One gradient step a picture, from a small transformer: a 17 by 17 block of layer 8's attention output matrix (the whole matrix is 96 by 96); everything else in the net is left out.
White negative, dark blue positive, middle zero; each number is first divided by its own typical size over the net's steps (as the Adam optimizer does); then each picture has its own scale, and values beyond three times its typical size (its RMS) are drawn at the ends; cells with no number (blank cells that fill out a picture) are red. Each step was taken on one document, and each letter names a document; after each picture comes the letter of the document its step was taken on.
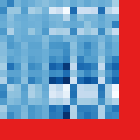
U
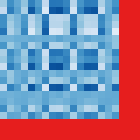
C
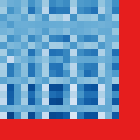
C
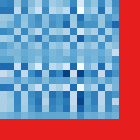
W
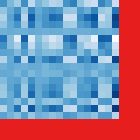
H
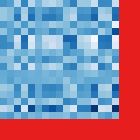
H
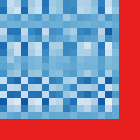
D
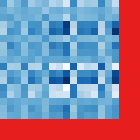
U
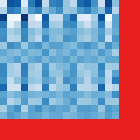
D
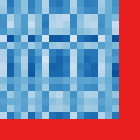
C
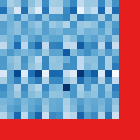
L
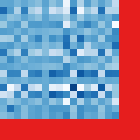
W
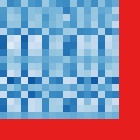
D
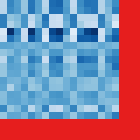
C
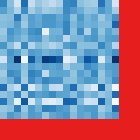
H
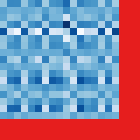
L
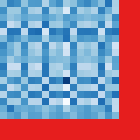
D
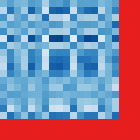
C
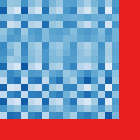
D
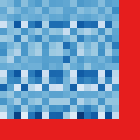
L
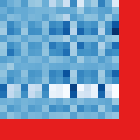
U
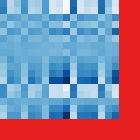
U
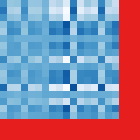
U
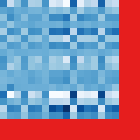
U
